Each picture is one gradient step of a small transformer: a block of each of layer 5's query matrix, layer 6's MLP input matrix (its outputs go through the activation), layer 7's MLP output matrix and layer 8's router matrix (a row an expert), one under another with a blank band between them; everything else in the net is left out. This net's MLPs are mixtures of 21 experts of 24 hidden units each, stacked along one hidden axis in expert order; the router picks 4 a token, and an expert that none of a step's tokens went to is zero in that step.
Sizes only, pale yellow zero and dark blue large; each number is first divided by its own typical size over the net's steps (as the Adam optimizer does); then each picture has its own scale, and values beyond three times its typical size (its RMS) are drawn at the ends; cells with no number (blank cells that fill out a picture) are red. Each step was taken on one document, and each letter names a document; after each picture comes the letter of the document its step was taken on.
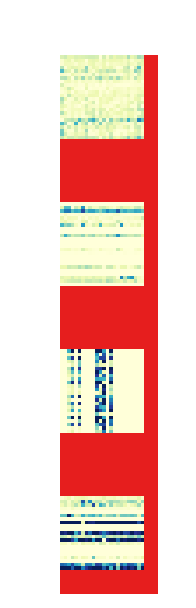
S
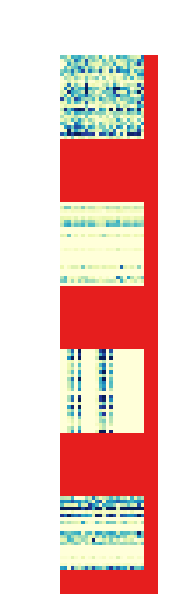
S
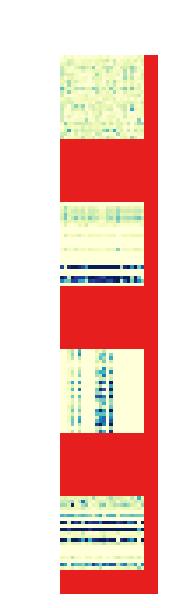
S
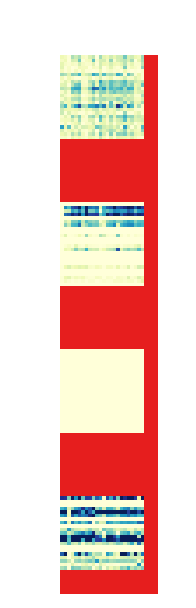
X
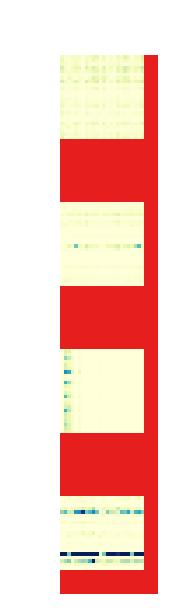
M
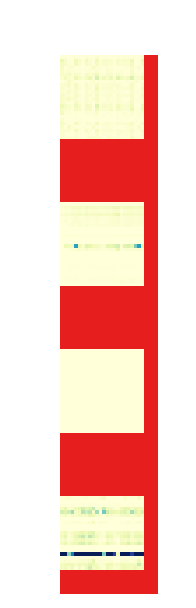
M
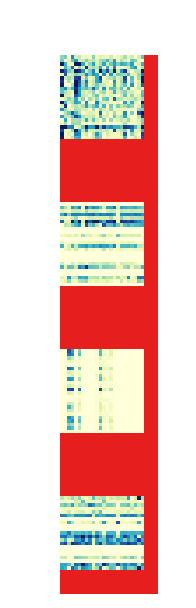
X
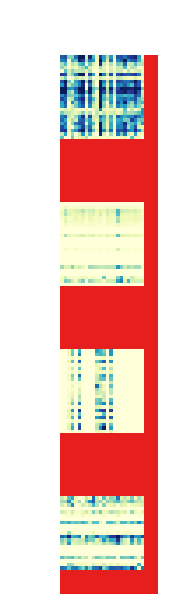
S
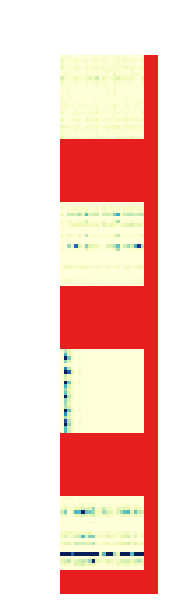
M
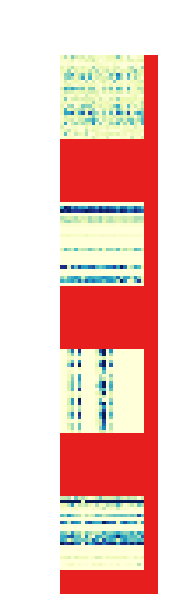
S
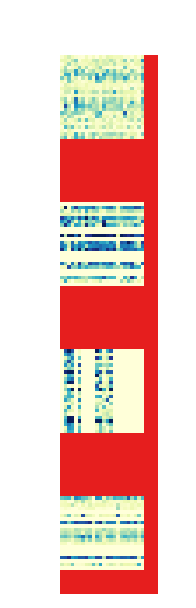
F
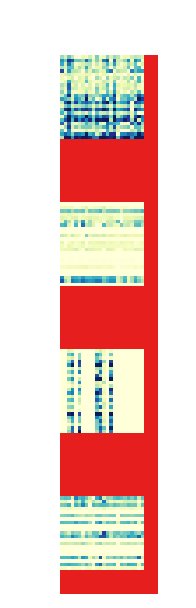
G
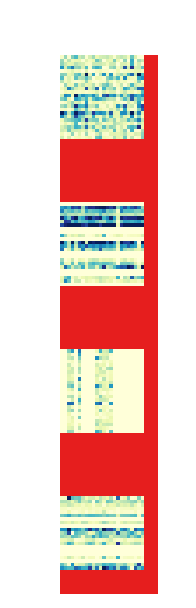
F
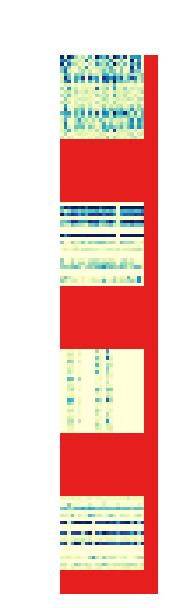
F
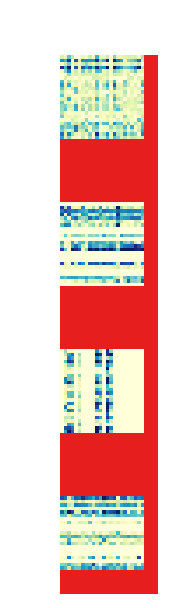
F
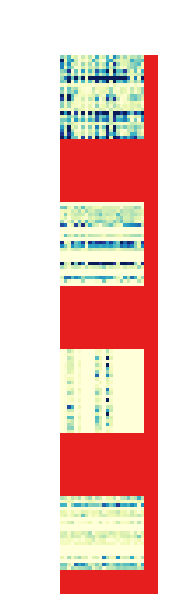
F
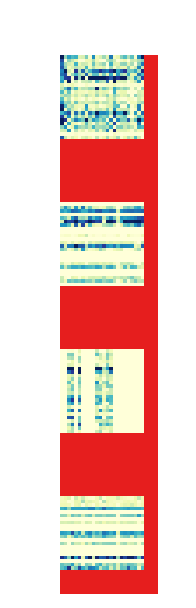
G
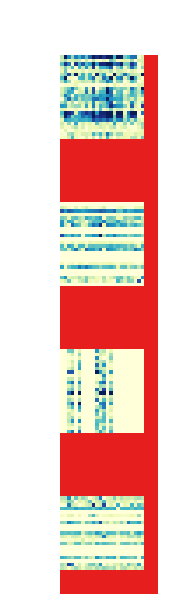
G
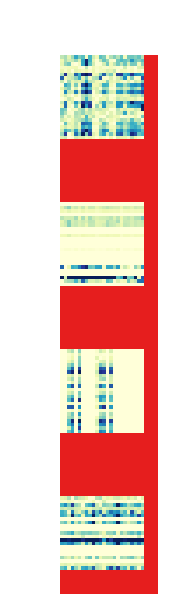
S
